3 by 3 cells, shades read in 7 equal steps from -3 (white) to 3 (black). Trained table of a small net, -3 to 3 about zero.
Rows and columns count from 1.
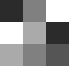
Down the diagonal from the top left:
2 -1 1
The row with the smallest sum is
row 2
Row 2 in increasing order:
-3 -1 2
